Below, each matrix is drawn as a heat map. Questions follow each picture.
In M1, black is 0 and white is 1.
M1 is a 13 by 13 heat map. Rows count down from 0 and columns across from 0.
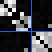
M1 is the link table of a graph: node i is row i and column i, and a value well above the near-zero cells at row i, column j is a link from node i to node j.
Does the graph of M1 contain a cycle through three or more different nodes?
yes
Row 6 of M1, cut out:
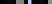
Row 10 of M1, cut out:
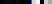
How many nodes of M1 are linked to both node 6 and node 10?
1
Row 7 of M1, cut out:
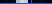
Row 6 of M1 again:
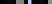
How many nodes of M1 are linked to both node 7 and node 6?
2
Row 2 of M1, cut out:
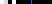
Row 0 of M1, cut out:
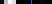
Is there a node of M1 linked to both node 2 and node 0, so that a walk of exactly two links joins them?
yes
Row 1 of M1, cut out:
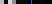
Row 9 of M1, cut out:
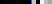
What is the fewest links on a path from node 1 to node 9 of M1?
5
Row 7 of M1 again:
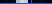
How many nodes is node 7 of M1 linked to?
3
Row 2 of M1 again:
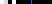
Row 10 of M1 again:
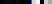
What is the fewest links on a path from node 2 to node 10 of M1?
5
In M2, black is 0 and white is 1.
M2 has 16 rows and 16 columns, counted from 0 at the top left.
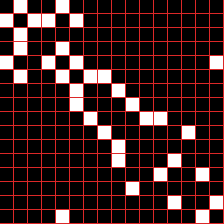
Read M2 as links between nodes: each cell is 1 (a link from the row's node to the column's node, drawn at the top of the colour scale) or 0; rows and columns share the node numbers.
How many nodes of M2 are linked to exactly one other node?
3
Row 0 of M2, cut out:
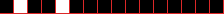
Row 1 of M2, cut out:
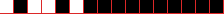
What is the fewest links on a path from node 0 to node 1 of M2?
1
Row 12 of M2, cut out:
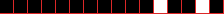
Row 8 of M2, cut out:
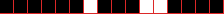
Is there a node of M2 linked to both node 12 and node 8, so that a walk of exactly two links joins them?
yes
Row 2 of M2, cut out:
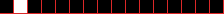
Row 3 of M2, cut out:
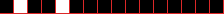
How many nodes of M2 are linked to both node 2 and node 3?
1
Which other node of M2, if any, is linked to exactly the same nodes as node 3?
node 0
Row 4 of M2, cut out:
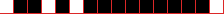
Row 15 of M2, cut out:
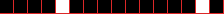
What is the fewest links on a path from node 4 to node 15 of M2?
1
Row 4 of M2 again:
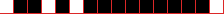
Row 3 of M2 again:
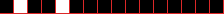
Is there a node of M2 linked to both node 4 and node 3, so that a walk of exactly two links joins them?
no
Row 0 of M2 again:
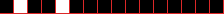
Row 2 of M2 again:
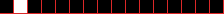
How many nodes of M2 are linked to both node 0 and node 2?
1
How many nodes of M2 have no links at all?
0
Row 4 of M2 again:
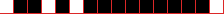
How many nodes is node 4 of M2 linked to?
4
